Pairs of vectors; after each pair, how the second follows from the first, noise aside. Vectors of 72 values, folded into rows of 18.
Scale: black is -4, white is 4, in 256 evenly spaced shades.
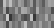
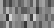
negated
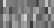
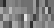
sign-scrambled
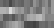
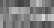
reversed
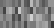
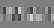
partly zeroed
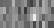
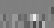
partly zeroed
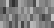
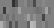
partly zeroed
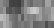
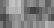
negated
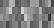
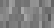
shrunk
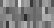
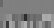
partly zeroed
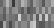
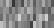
sign-scrambled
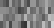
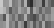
reversed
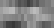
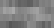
shrunk
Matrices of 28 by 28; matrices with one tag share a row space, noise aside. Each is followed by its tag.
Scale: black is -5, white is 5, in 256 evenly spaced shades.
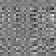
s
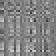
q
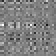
q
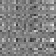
s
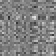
s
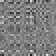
q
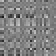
q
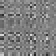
q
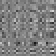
s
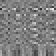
s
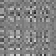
q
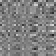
s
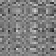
s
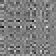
q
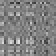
q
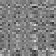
s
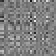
q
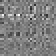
q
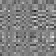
s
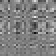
s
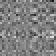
s
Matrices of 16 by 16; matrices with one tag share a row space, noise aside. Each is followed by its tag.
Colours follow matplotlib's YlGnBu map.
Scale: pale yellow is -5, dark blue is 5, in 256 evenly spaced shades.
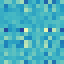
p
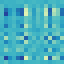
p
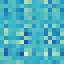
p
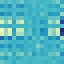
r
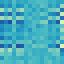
r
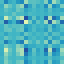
p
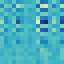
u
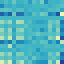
r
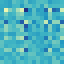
p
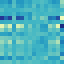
r
